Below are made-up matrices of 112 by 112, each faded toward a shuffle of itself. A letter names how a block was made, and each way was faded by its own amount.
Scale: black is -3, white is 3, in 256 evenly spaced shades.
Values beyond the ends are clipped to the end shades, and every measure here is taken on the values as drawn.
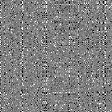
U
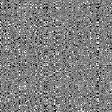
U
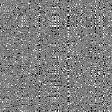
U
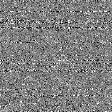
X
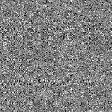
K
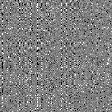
U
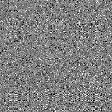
K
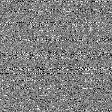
X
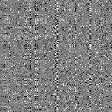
U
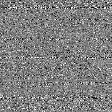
X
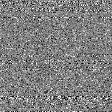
X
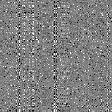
U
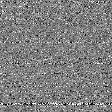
X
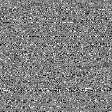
X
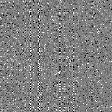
U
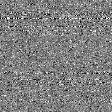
X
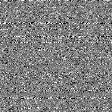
X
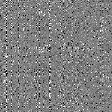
U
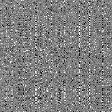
U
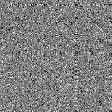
K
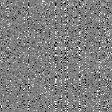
U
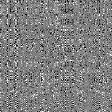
U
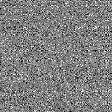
K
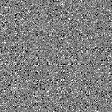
K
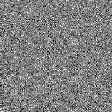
K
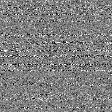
X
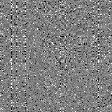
U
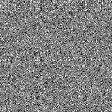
K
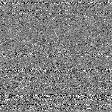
X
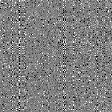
U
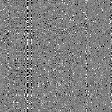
U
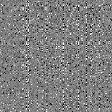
U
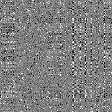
U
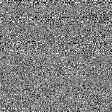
X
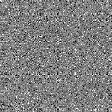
K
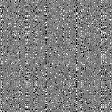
U
